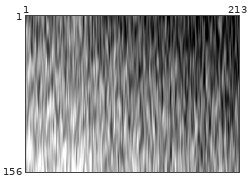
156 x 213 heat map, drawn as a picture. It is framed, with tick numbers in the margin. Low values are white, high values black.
Ninth with the lowest average: bottom left. Ninth with the highest average: top right. Histogram: bell-shaped. Mirror symmetry: none. Slope: up to the top right. Grain: streaks running down.
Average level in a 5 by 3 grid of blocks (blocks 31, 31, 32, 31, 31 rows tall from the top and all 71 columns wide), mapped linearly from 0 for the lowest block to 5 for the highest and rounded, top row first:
3 4 5 | 2 3 4 | 2 2 4 | 1 2 3 | 0 1 2
